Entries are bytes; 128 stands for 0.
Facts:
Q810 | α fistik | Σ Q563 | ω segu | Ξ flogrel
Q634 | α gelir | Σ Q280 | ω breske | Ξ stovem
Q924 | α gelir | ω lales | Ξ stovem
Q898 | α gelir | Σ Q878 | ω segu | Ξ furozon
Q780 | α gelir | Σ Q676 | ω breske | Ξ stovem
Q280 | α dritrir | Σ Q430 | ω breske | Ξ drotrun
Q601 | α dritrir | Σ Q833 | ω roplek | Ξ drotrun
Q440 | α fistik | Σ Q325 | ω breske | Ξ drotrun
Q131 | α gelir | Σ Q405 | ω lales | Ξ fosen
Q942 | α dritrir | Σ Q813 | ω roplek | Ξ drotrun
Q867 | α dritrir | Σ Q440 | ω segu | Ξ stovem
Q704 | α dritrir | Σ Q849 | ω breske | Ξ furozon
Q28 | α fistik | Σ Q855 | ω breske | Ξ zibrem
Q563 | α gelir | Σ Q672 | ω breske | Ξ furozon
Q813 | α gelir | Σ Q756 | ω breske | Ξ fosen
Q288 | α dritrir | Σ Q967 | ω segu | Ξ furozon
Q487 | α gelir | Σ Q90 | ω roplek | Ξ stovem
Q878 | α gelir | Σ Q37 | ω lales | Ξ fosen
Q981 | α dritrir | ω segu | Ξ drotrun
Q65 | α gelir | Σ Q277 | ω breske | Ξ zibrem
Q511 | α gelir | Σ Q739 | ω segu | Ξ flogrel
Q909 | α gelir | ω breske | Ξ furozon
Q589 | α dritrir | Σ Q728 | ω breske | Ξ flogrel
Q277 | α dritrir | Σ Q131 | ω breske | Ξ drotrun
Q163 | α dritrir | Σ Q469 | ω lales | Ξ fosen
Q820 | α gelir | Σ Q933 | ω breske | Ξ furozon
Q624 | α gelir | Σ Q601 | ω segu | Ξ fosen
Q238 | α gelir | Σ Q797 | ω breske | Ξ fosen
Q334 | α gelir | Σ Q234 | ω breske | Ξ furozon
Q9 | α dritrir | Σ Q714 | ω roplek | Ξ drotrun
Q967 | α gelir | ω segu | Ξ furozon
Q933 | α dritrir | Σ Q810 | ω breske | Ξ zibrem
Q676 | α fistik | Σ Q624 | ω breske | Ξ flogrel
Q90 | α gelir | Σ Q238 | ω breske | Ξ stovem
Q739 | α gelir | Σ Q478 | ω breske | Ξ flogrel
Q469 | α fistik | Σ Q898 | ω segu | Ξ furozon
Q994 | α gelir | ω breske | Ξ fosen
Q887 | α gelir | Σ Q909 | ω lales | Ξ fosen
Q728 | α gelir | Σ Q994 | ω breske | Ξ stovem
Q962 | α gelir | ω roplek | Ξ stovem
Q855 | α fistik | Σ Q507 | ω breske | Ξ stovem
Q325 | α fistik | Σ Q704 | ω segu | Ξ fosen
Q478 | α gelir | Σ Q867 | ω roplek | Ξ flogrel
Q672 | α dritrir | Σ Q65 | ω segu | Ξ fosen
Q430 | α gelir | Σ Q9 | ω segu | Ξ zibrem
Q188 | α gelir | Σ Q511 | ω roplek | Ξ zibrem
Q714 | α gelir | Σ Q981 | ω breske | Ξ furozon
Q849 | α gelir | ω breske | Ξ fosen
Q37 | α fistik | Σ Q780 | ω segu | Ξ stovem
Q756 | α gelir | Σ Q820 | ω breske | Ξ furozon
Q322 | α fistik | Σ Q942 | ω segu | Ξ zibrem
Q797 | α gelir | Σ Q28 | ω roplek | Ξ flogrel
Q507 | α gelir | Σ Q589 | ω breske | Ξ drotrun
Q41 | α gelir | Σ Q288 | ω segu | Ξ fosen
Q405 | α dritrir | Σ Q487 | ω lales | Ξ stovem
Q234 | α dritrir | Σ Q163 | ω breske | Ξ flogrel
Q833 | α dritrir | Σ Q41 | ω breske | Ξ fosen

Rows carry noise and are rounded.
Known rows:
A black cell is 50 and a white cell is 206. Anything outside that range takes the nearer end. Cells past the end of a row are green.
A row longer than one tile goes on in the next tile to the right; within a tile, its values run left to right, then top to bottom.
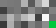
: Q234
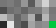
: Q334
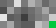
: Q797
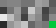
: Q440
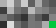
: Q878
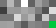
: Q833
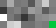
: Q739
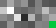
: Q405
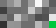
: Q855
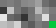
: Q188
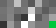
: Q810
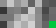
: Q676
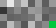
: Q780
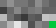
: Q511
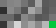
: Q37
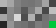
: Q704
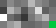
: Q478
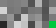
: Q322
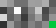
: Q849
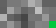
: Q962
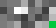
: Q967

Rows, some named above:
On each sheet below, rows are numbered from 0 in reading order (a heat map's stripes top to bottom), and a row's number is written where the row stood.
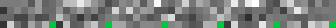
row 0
Q898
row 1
Q909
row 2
Q714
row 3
Q797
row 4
Q887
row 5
Q624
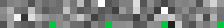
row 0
Q277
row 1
Q280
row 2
Q288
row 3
Q334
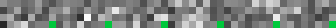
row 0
Q325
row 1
Q672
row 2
Q981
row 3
Q676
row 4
Q507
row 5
Q430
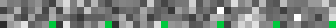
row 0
Q325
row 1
Q878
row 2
Q469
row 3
Q288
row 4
Q676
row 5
Q589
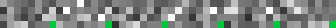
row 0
Q867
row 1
Q601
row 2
Q325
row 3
Q487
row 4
Q131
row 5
Q624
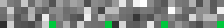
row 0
Q163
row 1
Q933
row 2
Q887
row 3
Q942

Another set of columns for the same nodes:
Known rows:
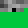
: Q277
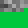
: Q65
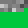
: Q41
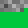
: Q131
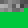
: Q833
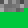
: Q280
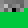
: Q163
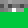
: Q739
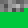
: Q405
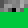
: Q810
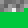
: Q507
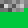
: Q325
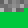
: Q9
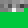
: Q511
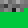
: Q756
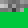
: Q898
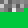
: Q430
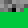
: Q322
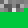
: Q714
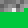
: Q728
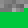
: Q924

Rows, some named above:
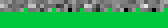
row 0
Q780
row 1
Q898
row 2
Q942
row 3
Q676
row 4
Q234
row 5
Q469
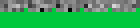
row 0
Q405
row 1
Q277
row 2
Q933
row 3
Q867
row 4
Q624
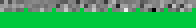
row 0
Q981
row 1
Q909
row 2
Q589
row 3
Q589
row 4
Q797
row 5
Q810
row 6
Q440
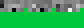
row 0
Q672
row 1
Q163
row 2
Q849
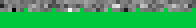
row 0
Q933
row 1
Q601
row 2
Q739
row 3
Q334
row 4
Q37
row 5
Q878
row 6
Q288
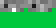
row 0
Q797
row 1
Q487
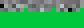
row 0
Q704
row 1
Q962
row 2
Q163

